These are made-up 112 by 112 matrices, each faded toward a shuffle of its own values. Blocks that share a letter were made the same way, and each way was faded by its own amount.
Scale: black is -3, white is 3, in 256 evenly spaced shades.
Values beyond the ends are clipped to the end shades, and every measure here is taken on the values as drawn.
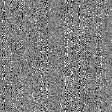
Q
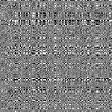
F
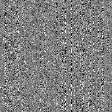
Q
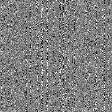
Q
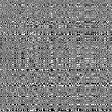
F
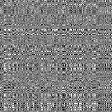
F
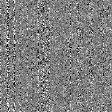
Q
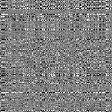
F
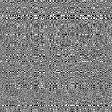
F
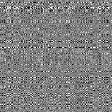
F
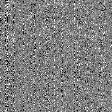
Q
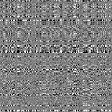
F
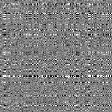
F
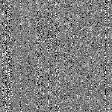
Q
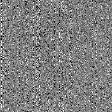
Q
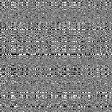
F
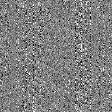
Q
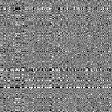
F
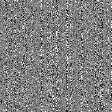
Q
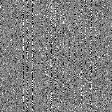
Q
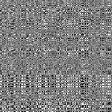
F
